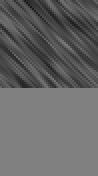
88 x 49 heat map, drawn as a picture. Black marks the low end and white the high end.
The table splits into 2 rows of 1 panel. Panel 1,1: low, slanting down to the right. Panel 2,1: middling, flat.
